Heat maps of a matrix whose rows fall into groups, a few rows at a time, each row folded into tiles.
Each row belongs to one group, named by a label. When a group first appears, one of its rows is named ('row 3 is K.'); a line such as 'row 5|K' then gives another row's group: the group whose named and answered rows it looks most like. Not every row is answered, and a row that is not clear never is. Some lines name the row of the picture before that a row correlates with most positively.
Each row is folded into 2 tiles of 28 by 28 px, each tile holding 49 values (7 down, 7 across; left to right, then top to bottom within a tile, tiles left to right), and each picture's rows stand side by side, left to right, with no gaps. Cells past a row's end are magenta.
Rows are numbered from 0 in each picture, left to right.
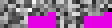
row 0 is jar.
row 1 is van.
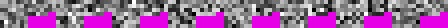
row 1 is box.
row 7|van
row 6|box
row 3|van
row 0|van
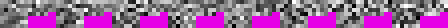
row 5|van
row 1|jar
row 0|jar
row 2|van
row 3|box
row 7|van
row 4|box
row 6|jar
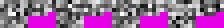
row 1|jar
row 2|jar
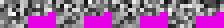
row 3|box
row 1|jar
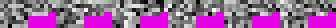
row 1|jar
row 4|van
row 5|van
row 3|jar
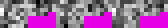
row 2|box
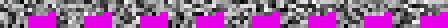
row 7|jar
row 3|van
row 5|jar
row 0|van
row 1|box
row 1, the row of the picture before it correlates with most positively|2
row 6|van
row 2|jar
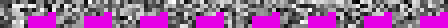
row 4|van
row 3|van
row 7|jar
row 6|van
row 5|jar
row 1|jar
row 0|box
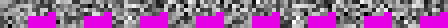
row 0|box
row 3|jar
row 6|van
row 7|box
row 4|jar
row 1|van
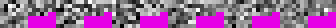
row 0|jar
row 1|jar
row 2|van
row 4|box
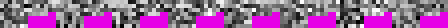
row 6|van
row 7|van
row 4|jar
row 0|van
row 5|jar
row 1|van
